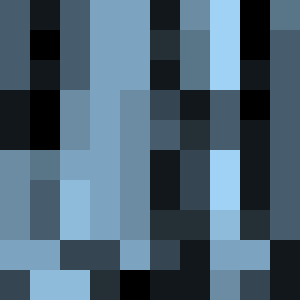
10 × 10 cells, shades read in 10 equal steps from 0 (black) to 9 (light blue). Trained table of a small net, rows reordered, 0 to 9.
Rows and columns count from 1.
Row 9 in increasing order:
1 1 3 3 3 7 7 7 7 7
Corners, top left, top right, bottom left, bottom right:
4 5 3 1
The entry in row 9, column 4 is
3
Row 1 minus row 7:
-2 -3 -4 0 1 0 3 0 -1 1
